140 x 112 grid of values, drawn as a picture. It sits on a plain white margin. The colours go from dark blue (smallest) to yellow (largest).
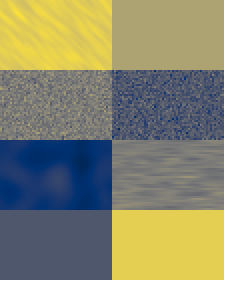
It is made of 4 by 2 panels. Panel 1,1: very high, slanting down to the right, faint in contrast. Panel 1,2: high, flat. Panel 2,1: middling, fine-grained. Panel 2,2: low, fine-grained. Panel 3,1: very low, smooth, faint in contrast. Panel 3,2: middling, streaked across, faint in contrast. Panel 4,1: low, flat. Panel 4,2: very high, flat.
